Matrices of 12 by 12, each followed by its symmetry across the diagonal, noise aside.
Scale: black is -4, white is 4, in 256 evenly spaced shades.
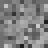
symmetric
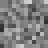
antisymmetric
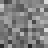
antisymmetric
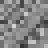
symmetric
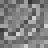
symmetric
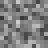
antisymmetric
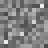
symmetric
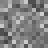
symmetric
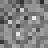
symmetric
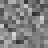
antisymmetric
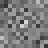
symmetric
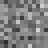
antisymmetric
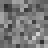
symmetric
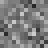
symmetric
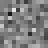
antisymmetric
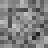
symmetric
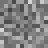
symmetric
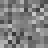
antisymmetric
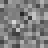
antisymmetric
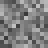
antisymmetric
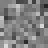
antisymmetric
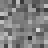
antisymmetric
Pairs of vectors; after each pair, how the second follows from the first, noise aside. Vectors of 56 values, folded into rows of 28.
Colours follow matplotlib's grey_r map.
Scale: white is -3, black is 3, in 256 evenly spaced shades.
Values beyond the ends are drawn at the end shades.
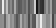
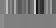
partly zeroed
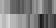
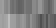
shrunk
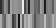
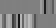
partly zeroed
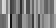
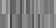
shrunk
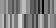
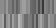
shrunk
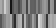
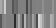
partly zeroed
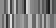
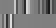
partly zeroed
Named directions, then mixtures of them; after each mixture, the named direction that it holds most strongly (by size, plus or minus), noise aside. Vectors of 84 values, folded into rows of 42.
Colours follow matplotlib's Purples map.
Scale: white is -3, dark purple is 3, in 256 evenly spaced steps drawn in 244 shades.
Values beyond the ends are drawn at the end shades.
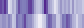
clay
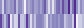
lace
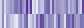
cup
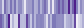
lace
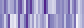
lace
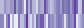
lace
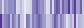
lace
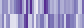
cup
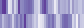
clay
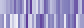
cup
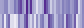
cup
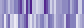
cup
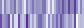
lace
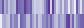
lace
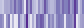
lace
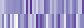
cup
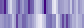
clay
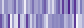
lace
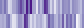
clay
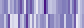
lace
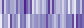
lace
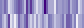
clay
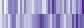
clay
